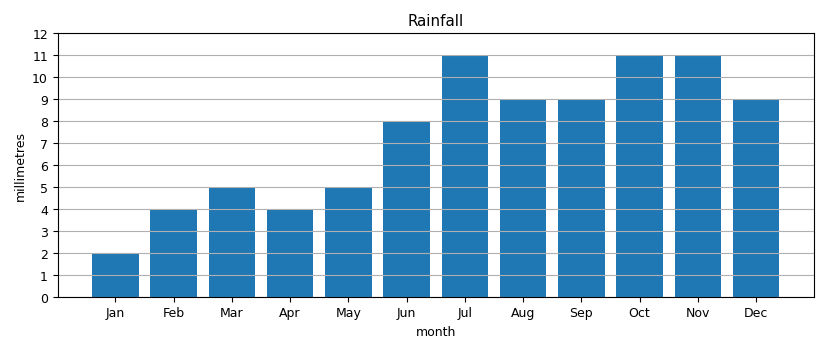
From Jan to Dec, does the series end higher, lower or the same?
higher
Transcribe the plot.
Title: Rainfall
x-axis: month, ticks Jan Feb Mar Apr May Jun Jul Aug Sep Oct Nov Dec
y-axis: millimetres, ticks 0 1 2 3 4 5 6 7 8 9 10 11 12
Values:
2 4 5 4 5 8 11 9 9 11 11 9
